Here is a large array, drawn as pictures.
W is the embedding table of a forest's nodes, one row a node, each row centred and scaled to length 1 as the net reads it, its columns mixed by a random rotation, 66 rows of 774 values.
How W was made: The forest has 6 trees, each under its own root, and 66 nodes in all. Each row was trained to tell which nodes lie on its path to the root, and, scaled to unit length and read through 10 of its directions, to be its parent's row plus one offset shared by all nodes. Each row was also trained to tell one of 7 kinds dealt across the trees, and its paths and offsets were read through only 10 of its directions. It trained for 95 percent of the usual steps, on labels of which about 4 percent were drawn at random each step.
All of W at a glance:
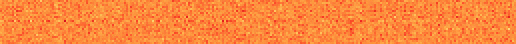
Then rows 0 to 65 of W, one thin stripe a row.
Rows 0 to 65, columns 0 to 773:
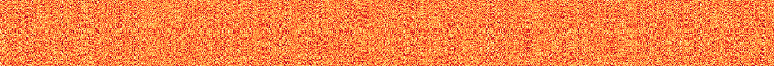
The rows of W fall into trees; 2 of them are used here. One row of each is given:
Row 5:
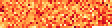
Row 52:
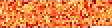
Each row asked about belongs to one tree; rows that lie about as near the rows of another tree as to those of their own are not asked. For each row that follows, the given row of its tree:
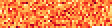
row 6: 52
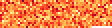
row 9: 52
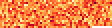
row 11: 52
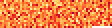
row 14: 52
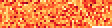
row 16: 52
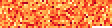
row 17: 52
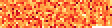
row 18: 5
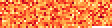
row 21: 52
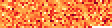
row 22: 5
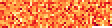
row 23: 52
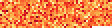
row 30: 5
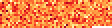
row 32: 5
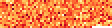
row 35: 5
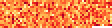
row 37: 52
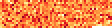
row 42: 5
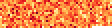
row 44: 5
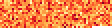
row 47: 5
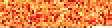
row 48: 5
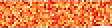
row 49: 52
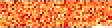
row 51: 5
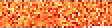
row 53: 52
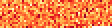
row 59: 52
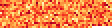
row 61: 52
